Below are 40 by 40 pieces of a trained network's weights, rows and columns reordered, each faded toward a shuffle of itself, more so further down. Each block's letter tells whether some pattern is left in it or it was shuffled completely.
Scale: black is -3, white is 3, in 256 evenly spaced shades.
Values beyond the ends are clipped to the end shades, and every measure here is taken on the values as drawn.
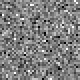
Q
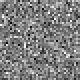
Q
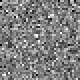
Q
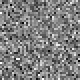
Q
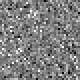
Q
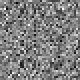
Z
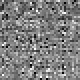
Z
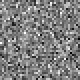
Q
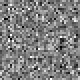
Z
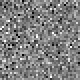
Q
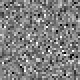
Q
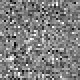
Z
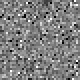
Q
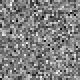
Q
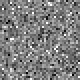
Q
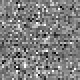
Z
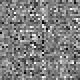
Z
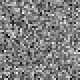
Q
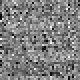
Z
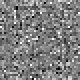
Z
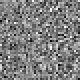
Z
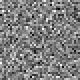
Z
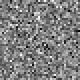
Q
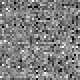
Z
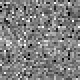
Z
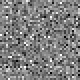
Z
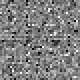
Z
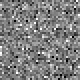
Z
